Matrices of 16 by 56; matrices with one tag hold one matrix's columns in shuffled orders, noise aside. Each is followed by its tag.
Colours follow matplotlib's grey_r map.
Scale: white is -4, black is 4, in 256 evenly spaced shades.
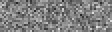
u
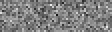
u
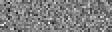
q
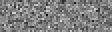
u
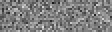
u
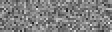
q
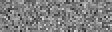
q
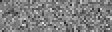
q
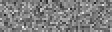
u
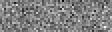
u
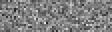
q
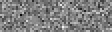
u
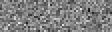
q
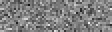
q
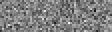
q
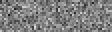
u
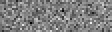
q
